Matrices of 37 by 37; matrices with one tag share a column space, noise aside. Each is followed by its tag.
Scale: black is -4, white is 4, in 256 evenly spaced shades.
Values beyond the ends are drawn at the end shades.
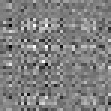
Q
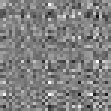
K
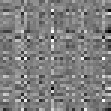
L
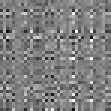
L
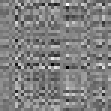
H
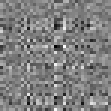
Q
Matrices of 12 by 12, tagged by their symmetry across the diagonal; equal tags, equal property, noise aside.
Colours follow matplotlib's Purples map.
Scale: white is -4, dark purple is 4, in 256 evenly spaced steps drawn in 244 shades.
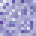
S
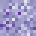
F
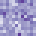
F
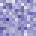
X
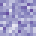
X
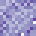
S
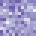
X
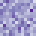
X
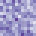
F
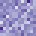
S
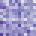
F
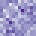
S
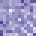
S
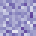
F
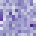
X
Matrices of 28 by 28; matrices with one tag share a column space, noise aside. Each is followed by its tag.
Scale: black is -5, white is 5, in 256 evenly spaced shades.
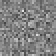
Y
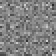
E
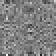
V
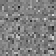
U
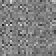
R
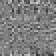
V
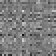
Y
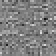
R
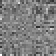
V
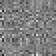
Y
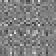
R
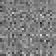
Y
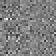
U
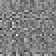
Y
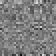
V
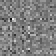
U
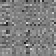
R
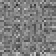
E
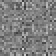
E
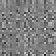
Y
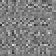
R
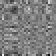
V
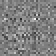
U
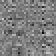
R
